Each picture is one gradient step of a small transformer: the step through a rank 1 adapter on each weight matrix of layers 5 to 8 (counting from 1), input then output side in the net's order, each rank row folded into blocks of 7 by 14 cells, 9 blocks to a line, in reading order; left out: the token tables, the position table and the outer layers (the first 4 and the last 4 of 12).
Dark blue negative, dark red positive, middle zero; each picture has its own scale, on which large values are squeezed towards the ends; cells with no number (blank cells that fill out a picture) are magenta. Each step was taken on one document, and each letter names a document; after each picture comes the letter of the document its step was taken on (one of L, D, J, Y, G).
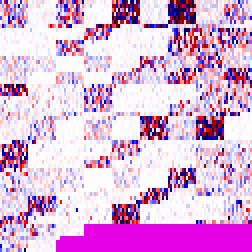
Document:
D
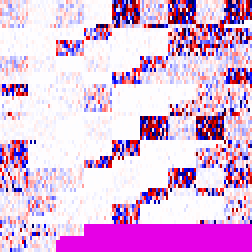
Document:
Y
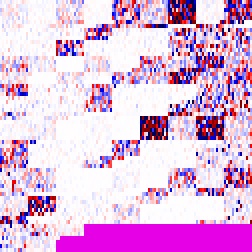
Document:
Y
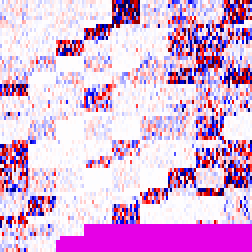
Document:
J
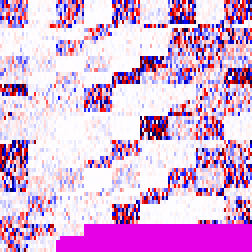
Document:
D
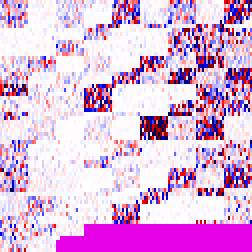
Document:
D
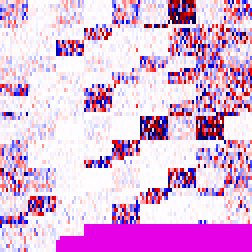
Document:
J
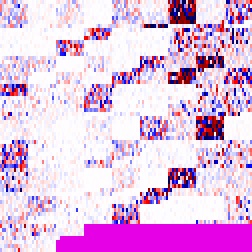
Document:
D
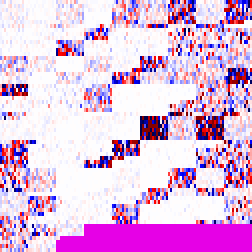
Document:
Y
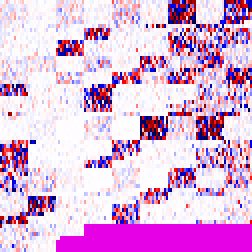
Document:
J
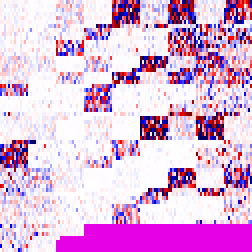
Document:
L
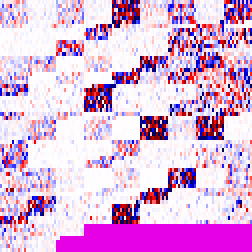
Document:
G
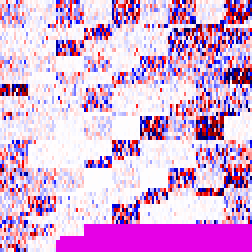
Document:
J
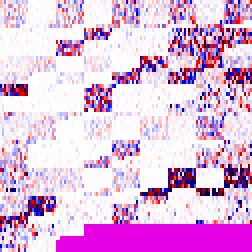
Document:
G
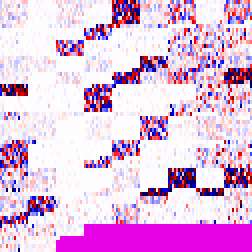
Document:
G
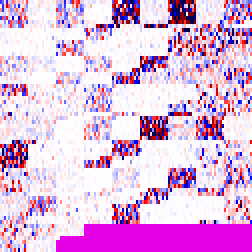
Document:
D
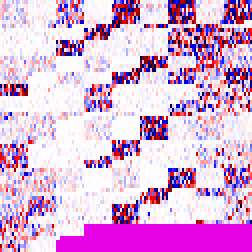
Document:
G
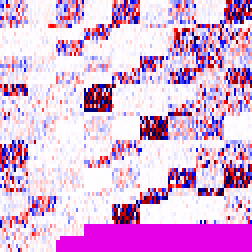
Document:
D
